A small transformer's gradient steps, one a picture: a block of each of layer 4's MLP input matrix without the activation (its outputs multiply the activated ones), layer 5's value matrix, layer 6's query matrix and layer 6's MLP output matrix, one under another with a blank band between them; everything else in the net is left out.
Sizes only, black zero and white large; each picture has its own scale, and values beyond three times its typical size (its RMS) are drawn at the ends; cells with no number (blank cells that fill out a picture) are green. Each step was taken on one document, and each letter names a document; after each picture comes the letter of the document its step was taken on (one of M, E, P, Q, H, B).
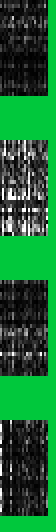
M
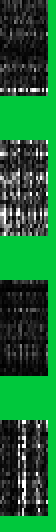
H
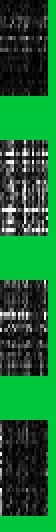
M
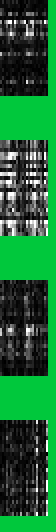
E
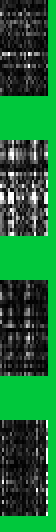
E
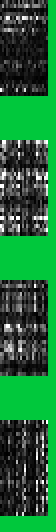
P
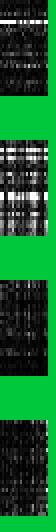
E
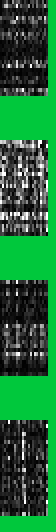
P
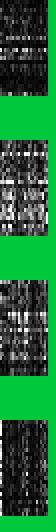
M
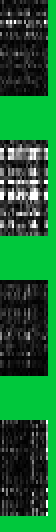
E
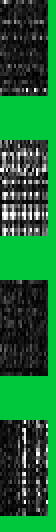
H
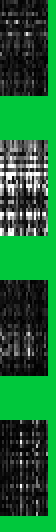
E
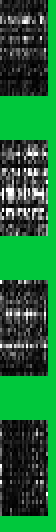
M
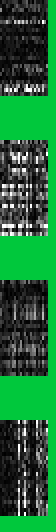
H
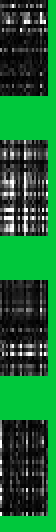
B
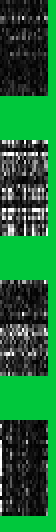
M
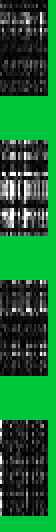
B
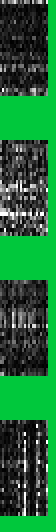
H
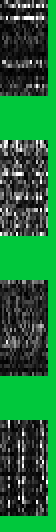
P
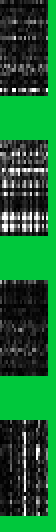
H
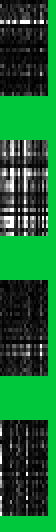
B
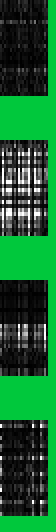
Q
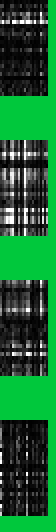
B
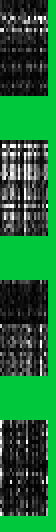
B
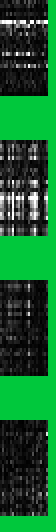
E
